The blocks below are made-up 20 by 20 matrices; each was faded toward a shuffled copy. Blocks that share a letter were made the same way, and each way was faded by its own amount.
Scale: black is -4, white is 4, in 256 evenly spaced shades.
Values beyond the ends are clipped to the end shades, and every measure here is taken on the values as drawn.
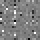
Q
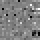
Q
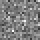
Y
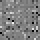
Q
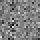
Y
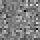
Y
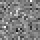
Y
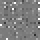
Q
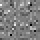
Q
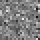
Y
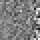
Y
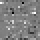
Q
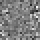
Y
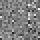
Y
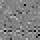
Q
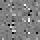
Q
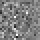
Y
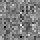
Y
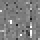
Q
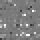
Q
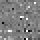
Q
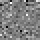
Q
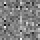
Y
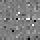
Q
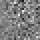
Y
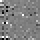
Q
